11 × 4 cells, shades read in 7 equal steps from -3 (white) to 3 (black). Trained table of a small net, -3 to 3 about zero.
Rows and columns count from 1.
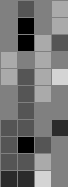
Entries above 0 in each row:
1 1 2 0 1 1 1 3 3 2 2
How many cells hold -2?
2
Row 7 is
0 1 0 0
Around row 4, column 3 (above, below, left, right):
-1 -1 0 0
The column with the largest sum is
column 2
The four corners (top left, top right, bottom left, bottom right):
0 -1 2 0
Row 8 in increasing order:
0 1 1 2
